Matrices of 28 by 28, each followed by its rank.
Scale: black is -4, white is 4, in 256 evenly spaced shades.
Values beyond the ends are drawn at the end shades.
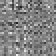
five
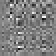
three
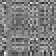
three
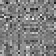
five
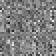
five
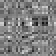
three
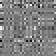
three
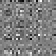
three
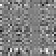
three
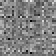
five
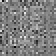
five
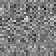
five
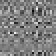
three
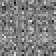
five
